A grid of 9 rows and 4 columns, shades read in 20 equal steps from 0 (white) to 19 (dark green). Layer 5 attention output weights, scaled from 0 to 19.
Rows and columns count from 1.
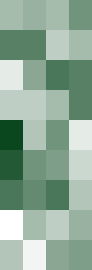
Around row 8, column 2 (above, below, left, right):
12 1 0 5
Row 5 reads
19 6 11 2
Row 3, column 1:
2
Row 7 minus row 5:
-5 6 3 4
